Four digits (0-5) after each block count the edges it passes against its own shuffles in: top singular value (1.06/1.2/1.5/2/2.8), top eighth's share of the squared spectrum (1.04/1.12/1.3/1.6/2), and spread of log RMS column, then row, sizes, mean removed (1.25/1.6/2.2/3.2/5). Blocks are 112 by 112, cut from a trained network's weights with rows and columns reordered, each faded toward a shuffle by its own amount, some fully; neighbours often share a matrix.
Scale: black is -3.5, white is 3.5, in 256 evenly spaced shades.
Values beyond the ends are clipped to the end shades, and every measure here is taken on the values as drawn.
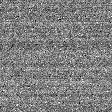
3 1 0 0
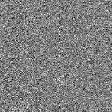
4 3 2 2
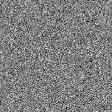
3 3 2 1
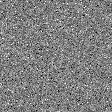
0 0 0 0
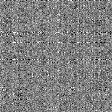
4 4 1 3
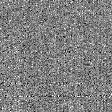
3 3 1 2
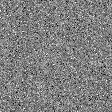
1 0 0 0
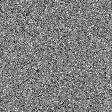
0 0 0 0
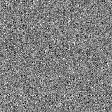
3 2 0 1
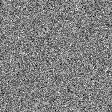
0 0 0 0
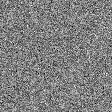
0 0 0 0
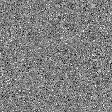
2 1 0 0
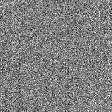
3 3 1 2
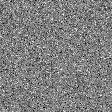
1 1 0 0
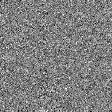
3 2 2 1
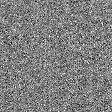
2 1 0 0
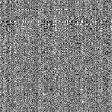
4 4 1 3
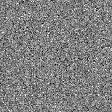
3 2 0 1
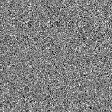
3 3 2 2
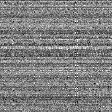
5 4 2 3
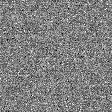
1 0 0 0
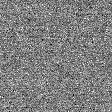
2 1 0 0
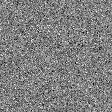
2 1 0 0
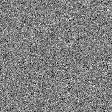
2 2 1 0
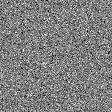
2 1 0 0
